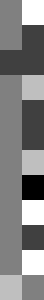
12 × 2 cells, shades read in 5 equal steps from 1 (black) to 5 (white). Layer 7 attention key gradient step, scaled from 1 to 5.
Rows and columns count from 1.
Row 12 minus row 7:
1 -1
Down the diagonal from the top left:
3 2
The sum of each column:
36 37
